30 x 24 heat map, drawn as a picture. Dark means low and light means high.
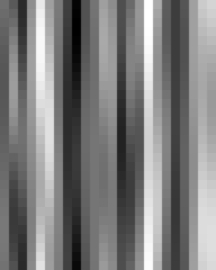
Upright stripes repeat 4 times across the table. Values change most from cell to cell in the top left. The bottom right is the ninth with the highest average. The grain runs up and down.
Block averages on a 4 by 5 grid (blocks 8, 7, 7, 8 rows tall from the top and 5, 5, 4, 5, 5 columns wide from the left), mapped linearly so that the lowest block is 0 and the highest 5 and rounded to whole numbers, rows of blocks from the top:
4 0 3 5 4 | 4 1 2 4 3 | 3 2 1 4 4 | 2 1 2 5 5
